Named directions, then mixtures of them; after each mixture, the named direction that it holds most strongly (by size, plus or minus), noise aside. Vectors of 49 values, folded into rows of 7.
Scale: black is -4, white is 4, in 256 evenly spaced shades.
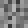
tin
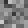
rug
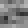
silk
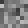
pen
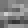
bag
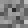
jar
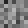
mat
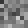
pen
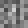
mat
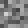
bag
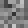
rug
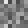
mat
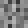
tin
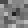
rug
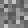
mat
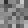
rug
